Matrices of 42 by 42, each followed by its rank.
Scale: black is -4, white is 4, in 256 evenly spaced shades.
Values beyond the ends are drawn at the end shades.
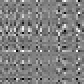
three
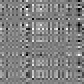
two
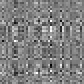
three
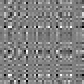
two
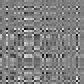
two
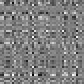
three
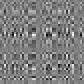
two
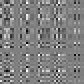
two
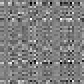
three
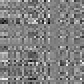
three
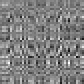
three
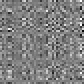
three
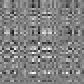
three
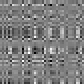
two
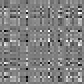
two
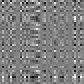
two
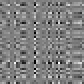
two
